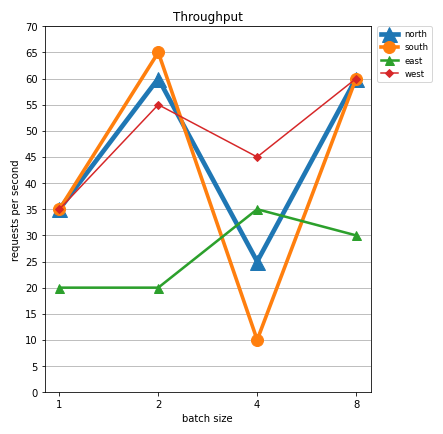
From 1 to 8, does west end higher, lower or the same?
higher
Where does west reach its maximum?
8
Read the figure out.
Title: Throughput
x-axis: batch size, ticks 1 2 4 8
y-axis: requests per second, ticks 0 5 10 15 20 25 30 35 40 45 50 55 60 65 70
Legend: north, south, east, west
Values:
north: 35 60 25 60
south: 35 65 10 60
east: 20 20 35 30
west: 35 55 45 60
